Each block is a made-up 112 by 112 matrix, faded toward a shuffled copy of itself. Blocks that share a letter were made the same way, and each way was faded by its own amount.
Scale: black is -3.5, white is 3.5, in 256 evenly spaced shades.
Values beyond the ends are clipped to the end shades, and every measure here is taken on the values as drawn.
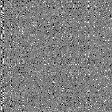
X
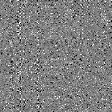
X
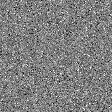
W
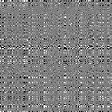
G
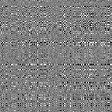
G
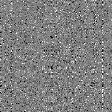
X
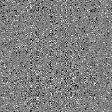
X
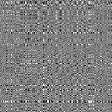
G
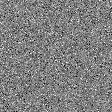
W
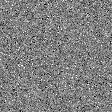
W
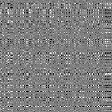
G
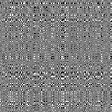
G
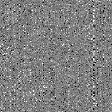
X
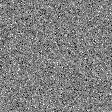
W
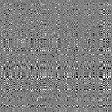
G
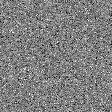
W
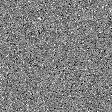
W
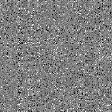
X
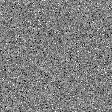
W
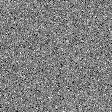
W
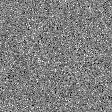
W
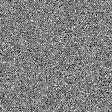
W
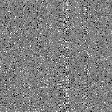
X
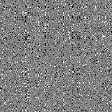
X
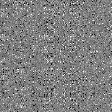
X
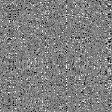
X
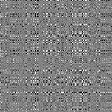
G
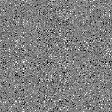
X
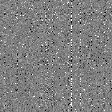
X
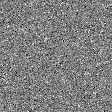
W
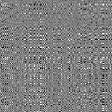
G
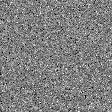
W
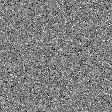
W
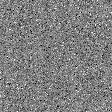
W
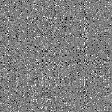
X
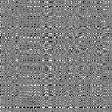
G
